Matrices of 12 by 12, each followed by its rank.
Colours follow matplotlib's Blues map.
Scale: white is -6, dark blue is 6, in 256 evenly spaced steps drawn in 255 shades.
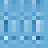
one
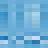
one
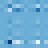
one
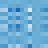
one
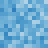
full rank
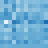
two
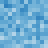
full rank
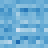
two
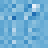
two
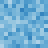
full rank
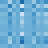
one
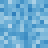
full rank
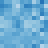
two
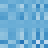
one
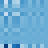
one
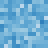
full rank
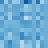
two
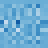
two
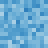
full rank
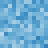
full rank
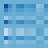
one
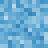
full rank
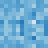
two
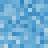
full rank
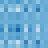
one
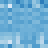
two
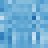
two
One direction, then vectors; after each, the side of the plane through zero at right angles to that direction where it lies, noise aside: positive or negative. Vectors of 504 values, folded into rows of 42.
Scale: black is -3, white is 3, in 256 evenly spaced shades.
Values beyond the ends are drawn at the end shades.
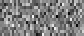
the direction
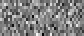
negative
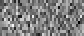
positive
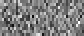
negative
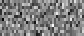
positive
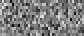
negative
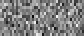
negative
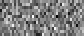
positive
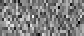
positive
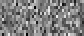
negative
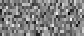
positive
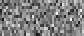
positive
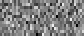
positive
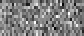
negative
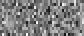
positive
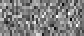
negative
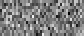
positive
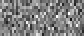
negative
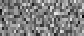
positive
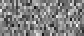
negative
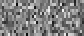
negative
